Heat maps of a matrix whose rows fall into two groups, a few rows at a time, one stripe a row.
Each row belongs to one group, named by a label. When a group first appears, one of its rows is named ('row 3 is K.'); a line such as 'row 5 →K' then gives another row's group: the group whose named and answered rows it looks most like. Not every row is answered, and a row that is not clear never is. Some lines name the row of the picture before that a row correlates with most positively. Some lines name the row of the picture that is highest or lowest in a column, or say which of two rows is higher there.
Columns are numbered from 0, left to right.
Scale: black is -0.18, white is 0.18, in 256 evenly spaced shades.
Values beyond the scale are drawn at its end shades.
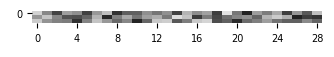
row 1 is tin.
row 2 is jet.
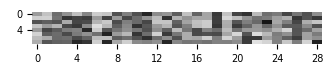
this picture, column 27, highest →7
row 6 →jet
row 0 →jet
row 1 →tin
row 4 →tin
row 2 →jet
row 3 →jet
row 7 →tin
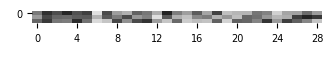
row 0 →tin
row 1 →tin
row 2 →jet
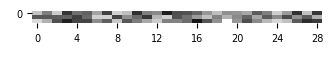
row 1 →jet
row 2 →tin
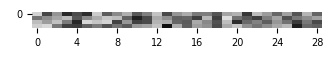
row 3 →tin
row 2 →jet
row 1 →jet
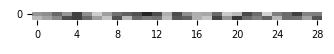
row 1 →jet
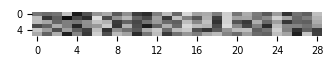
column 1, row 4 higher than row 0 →Yes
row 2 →jet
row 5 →tin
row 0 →jet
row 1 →tin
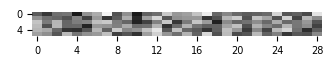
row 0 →jet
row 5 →jet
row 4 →tin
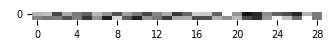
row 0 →jet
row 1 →tin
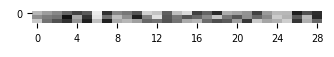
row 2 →tin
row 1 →tin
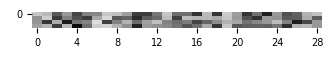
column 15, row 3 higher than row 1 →No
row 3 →jet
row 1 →jet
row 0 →jet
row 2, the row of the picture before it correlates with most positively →0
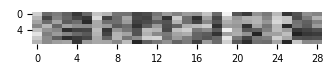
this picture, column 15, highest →4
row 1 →tin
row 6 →tin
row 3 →jet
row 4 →tin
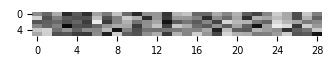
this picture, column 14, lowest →2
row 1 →tin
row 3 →tin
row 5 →tin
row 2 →tin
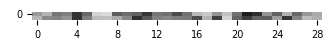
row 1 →jet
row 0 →jet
